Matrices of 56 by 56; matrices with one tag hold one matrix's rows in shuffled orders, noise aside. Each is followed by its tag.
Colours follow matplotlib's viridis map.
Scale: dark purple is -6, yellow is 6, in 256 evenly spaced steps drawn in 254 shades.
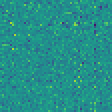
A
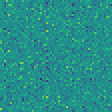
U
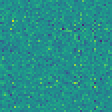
A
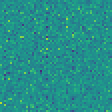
U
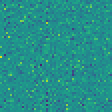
U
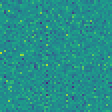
U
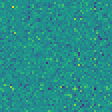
A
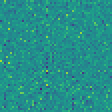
U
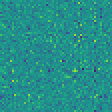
A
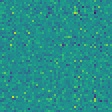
A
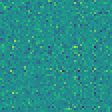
A
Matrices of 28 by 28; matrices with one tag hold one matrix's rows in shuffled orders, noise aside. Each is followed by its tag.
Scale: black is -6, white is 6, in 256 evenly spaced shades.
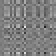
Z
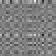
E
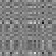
E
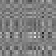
E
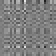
Z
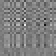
Z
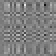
Z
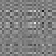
E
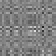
E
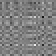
E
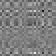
E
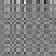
Z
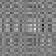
E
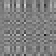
Z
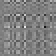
Z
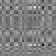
E
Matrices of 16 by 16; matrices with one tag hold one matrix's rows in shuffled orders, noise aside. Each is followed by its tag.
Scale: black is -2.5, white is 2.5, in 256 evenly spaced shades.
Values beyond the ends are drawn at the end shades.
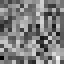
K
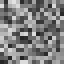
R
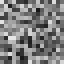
R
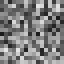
K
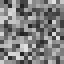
R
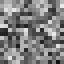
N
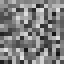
K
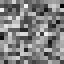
N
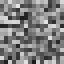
N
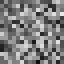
K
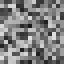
R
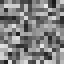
N
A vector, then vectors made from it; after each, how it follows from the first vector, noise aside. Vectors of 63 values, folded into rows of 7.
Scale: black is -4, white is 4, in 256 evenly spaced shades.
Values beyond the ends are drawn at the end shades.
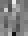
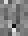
wrapped around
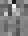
wrapped around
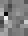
wrapped around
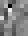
wrapped around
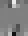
partly zeroed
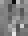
reversed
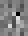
wrapped around
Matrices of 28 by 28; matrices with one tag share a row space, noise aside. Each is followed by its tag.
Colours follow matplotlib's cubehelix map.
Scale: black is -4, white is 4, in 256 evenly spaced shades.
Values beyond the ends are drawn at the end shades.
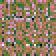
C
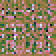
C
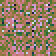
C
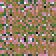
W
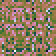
C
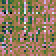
W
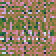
W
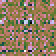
W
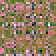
C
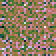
W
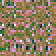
C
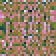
W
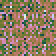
W
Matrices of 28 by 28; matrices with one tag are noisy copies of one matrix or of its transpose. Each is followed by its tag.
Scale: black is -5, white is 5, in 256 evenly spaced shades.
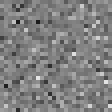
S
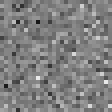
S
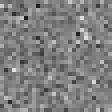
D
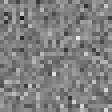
S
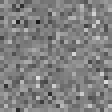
S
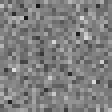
D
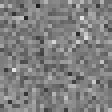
D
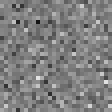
S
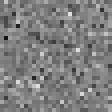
D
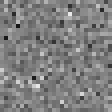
D
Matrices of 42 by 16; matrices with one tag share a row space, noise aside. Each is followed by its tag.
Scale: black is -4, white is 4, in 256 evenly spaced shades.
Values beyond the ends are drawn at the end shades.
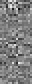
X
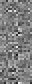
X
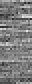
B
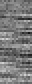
B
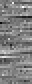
B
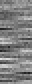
B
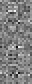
X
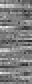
B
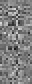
X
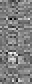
X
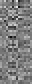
X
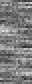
B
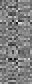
X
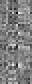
X
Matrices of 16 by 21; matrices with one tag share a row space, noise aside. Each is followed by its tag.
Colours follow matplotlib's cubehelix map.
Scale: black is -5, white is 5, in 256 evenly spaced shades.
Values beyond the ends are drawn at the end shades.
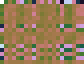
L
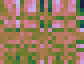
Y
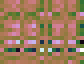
Y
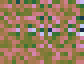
Y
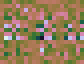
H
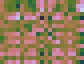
Y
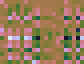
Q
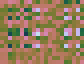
Q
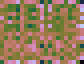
Y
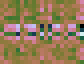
Y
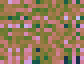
Q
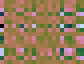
L
